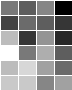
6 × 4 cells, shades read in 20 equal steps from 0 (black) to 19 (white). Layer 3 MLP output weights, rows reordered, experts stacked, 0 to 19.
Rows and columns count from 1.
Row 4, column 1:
19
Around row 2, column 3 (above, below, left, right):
10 11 8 4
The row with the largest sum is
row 6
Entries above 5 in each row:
3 2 2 4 4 4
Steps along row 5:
up down down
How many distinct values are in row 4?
4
